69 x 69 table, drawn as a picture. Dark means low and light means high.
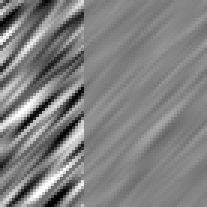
Grain: diagonal, up to the right. Mirror symmetry: none. Histogram: heavy tails on both sides. Seam: vertical, 40% of the way across, the right part calmer.
